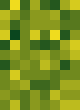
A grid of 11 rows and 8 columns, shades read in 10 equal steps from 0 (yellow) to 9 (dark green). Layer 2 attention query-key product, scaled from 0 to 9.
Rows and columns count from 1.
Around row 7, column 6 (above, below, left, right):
5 6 2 8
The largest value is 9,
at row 4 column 2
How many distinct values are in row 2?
5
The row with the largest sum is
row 7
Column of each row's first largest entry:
6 7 2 2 1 1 1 6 4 3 3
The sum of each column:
53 42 57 48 57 49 53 39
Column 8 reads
1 6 6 4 1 2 5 5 3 4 2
